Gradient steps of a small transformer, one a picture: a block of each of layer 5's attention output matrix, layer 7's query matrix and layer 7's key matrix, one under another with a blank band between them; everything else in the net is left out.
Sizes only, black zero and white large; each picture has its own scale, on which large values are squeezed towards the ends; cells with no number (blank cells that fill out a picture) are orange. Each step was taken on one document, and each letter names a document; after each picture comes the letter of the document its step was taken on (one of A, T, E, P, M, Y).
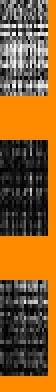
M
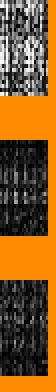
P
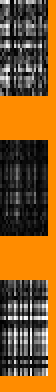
P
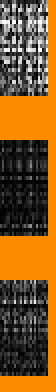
M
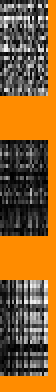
M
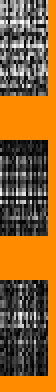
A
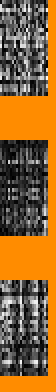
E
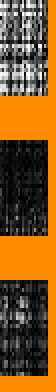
A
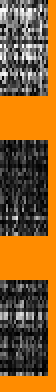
A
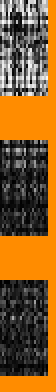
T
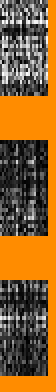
P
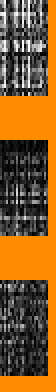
A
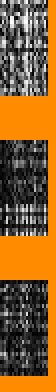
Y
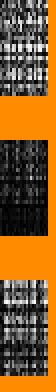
M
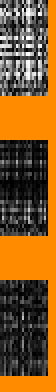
A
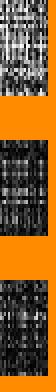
P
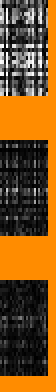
P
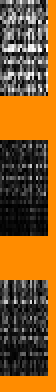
M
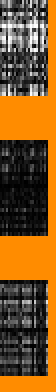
T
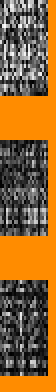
E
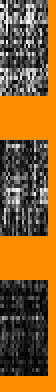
P
